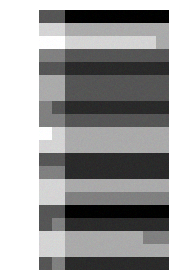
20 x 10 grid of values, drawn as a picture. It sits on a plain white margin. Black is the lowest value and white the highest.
The grain runs across in streaks. Stripes running across repeat 5 times from top to bottom. The left part is higher, up to a seam about 20% of the way across.
